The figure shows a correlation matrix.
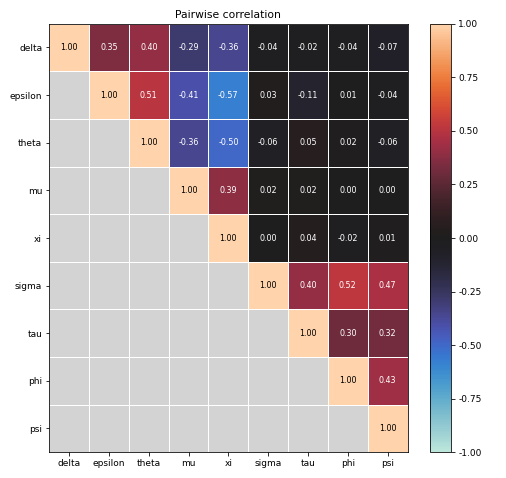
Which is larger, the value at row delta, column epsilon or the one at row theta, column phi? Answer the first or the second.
the first
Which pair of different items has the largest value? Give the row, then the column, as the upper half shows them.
sigma, phi
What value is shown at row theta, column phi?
0.02
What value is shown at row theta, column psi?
-0.06
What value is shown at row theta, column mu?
-0.36
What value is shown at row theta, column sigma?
-0.06
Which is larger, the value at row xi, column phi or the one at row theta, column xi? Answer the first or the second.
the first
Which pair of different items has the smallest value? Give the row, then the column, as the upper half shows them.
epsilon, xi
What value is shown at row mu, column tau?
0.02
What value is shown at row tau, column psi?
0.32
